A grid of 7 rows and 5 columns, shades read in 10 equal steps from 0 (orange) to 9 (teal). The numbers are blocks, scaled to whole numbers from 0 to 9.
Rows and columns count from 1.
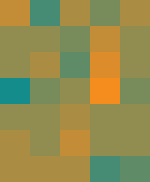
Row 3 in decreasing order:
6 4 4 3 1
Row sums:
20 19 18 23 19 17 22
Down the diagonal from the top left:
2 4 6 0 4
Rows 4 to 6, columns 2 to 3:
5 4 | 4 3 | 4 2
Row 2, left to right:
4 4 5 2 4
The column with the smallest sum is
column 4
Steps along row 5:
same down up same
